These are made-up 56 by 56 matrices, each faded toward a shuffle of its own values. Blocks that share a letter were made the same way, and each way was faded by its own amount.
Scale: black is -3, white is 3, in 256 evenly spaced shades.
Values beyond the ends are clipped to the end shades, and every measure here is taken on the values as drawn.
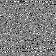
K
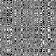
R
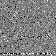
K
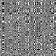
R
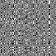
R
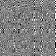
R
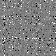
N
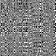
R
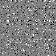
N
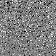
K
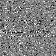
K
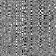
R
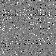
N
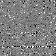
N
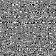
K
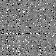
N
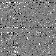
N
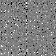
N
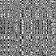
R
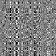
R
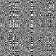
R
